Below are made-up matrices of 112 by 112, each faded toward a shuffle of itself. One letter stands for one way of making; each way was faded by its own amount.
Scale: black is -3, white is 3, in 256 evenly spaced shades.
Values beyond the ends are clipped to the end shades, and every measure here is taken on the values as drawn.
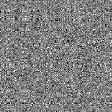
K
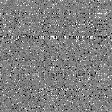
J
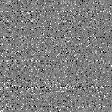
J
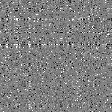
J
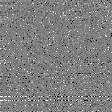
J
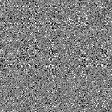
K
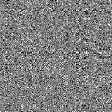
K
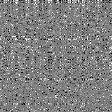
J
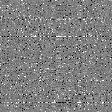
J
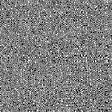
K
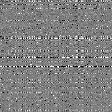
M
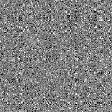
K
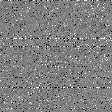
J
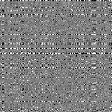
M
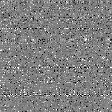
J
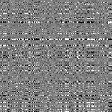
M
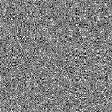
K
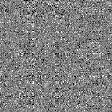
K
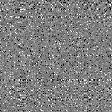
J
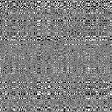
M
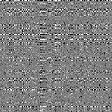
M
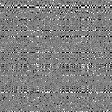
M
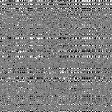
M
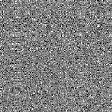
K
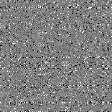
J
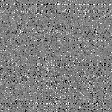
J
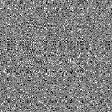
K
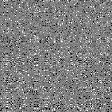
J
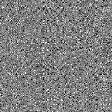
K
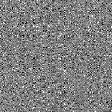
K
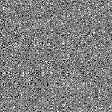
K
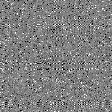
J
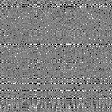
M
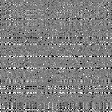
M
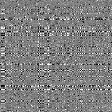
M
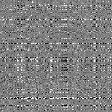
M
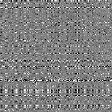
M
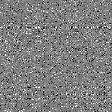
J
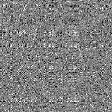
K
